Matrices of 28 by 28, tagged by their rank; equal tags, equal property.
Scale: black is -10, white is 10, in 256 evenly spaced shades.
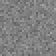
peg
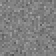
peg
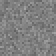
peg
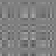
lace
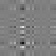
lace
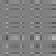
lace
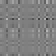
lace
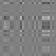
lace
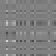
lace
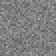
peg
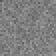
peg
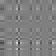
lace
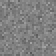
peg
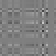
lace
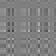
lace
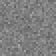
peg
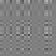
lace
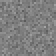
peg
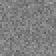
peg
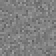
peg
